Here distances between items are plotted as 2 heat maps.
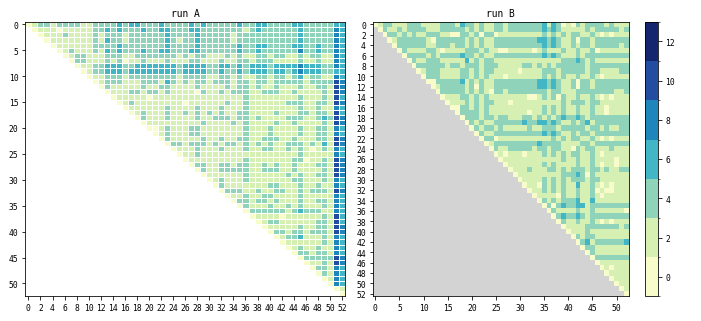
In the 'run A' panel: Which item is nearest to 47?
24
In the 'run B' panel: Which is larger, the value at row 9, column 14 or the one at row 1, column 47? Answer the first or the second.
the second
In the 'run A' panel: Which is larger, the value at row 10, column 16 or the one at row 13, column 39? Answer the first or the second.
the second
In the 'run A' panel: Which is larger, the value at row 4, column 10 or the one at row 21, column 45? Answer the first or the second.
the second
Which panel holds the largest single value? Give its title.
run A
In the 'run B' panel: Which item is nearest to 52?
36
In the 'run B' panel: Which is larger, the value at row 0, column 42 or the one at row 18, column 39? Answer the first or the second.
the second
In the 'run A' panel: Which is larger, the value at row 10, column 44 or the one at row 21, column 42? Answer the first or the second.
the first
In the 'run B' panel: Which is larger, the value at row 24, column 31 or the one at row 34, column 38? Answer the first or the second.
the first
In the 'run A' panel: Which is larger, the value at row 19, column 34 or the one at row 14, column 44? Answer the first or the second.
the first
